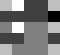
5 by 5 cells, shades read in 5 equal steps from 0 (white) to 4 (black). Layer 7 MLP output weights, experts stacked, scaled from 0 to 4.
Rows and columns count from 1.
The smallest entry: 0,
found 2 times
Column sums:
10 8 12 12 10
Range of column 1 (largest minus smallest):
2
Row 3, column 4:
2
